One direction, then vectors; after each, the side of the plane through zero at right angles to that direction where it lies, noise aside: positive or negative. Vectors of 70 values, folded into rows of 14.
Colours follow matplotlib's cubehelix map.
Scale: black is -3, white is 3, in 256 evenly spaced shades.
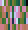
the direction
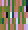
positive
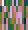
positive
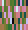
positive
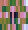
negative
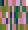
negative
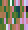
negative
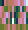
negative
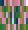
negative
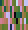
negative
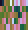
negative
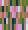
positive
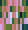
positive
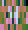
positive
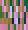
positive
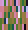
positive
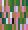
positive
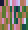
negative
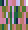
negative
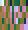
positive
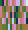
negative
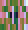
negative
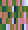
negative
